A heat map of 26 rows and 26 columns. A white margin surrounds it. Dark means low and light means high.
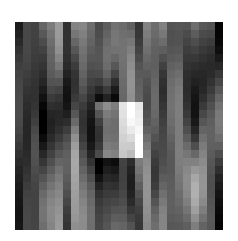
The centre is the ninth with the highest average. Streaks run downward. Values change most from cell to cell in the centre. In the centre lies a patch that is higher than the rest.
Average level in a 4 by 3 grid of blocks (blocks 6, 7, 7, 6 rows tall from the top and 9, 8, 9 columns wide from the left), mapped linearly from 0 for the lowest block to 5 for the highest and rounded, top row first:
342 / 052 / 254 / 434
